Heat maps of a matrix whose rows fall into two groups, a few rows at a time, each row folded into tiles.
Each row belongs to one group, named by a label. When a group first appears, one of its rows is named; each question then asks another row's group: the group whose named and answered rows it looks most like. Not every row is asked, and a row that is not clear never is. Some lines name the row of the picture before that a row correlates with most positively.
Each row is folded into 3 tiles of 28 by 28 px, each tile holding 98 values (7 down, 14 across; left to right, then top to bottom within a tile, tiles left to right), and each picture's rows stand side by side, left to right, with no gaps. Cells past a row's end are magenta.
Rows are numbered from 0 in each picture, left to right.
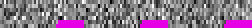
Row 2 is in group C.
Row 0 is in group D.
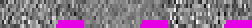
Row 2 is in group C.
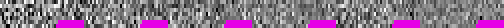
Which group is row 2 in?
C
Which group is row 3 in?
C
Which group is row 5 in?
D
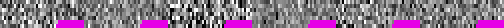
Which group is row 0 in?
C
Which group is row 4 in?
C
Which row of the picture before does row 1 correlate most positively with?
1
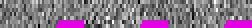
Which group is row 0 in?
D
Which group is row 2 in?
D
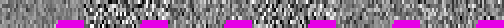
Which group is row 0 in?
C
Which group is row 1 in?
C
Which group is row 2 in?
D
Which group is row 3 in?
C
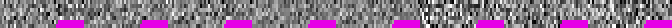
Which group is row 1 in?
D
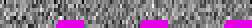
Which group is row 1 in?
C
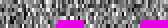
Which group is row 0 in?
D
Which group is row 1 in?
C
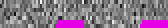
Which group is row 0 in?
D
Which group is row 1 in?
C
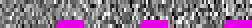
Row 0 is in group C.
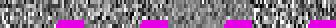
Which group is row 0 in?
C
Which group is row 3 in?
C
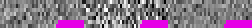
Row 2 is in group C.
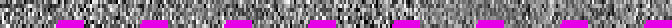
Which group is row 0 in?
C
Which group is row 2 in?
C
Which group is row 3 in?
D
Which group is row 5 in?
C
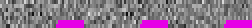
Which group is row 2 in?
C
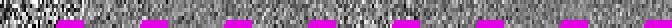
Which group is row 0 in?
D
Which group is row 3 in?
C
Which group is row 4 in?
C
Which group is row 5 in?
D
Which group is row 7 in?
C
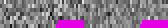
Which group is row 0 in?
D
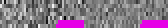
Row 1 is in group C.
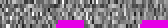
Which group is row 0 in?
C
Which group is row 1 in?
C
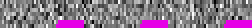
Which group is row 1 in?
C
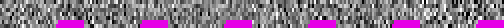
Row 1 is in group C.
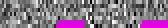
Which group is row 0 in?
D
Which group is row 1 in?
C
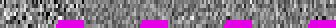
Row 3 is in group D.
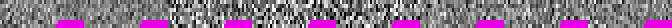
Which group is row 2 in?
C
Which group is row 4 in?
D
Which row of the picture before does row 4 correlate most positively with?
2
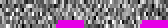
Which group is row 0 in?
C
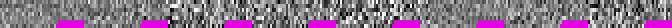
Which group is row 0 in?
C
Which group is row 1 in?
D
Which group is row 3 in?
C
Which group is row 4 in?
D
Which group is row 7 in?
C
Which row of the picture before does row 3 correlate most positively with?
0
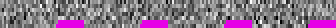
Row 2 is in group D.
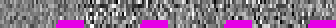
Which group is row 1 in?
C
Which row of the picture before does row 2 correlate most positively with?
1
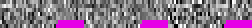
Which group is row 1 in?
C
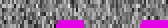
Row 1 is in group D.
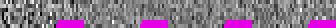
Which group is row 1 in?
C
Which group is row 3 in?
D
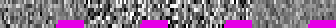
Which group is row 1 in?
D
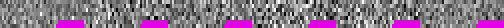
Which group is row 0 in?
C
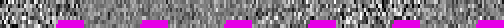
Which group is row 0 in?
C
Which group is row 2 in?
D
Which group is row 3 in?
D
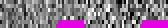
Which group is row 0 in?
D
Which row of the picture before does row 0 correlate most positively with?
2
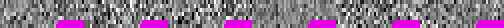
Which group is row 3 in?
D
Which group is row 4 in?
C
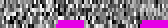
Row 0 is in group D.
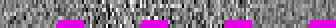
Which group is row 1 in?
D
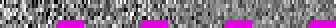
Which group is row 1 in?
D
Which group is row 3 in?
D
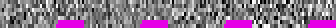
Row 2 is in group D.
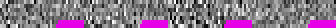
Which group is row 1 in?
C
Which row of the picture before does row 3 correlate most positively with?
2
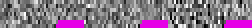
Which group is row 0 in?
D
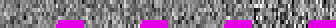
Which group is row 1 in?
C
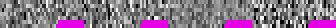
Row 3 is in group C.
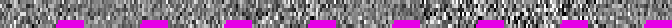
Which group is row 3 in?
D
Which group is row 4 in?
C
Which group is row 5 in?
D
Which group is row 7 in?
C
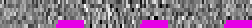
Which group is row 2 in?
D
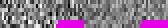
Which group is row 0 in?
C
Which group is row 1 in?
D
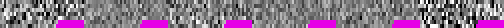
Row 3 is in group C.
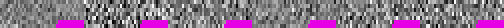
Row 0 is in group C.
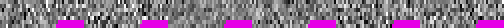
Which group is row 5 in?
D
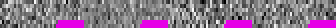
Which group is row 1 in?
D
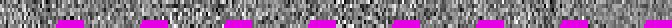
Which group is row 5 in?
D
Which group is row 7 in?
C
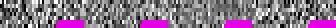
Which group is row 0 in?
D
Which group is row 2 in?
C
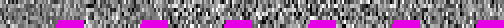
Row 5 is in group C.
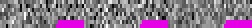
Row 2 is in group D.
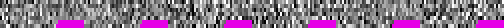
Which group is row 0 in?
C
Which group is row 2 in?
D
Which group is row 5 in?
D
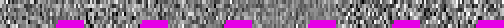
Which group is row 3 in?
C
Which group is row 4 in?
C
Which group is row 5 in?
D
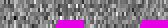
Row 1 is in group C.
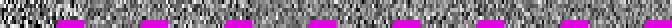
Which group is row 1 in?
D
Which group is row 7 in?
D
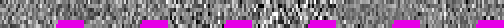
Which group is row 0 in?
C
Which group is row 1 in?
D
